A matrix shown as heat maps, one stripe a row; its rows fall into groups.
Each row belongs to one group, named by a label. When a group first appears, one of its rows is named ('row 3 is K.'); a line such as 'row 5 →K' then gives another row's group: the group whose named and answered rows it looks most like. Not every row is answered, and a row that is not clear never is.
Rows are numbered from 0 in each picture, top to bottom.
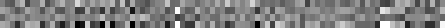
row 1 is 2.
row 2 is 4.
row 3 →2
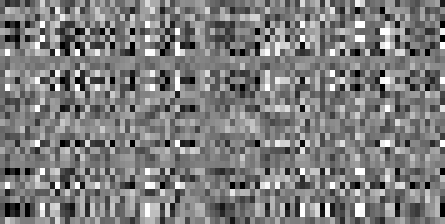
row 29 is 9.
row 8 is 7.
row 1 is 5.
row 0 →9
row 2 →4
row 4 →2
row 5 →9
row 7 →5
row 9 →7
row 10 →5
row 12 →5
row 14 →9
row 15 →2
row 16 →7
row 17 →4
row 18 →4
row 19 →9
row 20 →2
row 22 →7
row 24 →9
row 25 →2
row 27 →7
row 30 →9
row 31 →5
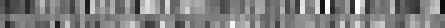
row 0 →9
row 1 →9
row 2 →7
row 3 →7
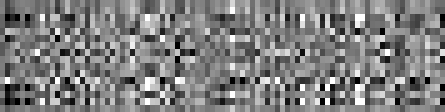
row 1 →7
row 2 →9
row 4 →5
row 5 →7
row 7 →2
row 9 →7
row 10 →7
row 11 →5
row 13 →7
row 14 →9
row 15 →7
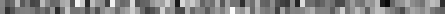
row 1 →7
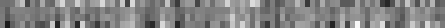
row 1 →7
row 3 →7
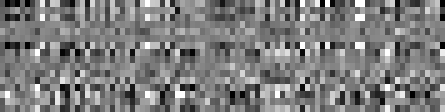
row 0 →9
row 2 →9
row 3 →7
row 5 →7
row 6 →9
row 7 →2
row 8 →2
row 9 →7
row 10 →7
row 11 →4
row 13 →5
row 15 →2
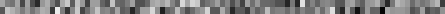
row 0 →4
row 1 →5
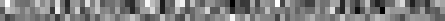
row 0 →5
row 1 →5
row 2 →7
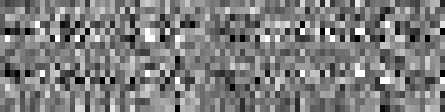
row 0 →9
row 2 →5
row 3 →2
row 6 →2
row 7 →4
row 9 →7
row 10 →9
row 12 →5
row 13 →4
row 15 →4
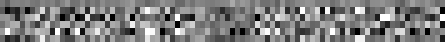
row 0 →7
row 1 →9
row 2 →2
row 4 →5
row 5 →9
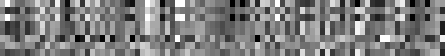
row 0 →5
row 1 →9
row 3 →9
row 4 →9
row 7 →9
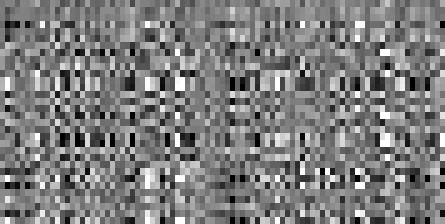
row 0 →2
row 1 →7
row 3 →9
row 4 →7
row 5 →7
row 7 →2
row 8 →4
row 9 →4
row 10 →2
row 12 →5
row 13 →7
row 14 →5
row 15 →7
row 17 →5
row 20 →2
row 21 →4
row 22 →2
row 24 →9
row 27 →2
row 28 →5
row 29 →4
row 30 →9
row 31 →5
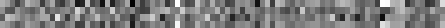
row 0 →2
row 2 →5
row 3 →2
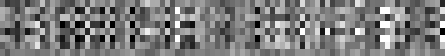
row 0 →9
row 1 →2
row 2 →4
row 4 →9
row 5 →2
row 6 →2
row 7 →7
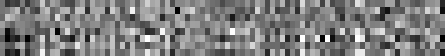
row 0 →9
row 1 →4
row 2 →5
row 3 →4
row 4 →7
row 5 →9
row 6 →4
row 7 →9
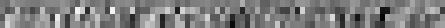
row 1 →4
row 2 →5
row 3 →5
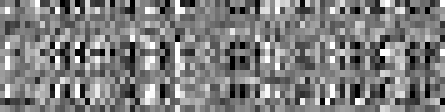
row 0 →2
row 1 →5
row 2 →2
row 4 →7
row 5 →4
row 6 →5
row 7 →2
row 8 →5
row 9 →5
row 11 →4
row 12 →5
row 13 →5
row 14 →9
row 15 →2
